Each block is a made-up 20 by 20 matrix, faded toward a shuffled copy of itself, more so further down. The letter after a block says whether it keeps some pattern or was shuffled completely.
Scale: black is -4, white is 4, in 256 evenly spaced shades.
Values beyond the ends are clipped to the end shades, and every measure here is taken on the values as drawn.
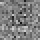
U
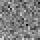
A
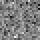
A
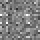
U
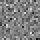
U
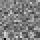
U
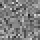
A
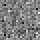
A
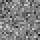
A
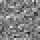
A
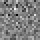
U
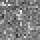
A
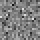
A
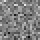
U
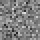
A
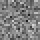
A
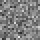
A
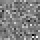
A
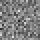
U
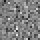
U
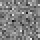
A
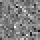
A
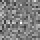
U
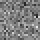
U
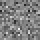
U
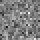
U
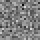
A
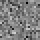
A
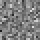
U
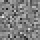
U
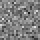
A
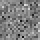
A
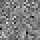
U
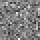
A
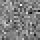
A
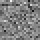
U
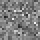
U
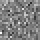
A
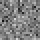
A
